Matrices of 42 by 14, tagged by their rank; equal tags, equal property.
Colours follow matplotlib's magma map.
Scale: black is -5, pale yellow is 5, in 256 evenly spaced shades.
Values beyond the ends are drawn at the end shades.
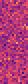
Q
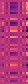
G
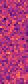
Q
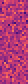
Q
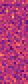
Q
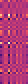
G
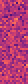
Q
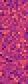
Q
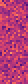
Q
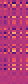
G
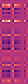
G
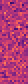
Q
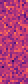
Q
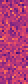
Q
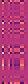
G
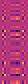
G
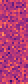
Q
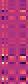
G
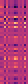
G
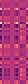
G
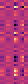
G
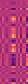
G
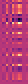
G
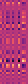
G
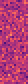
Q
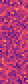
Q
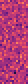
Q
